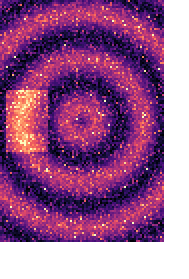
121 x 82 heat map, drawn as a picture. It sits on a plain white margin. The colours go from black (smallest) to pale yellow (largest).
Rings: centred on the centre. Odd patch: higher, in the middle left. Slope: none. Ninth with the highest average: middle left.
